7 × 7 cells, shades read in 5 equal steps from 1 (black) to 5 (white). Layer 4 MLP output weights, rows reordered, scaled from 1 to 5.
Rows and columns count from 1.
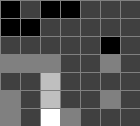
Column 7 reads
2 2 2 2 2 2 2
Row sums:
11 12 13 18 16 18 19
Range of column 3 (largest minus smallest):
4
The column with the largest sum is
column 3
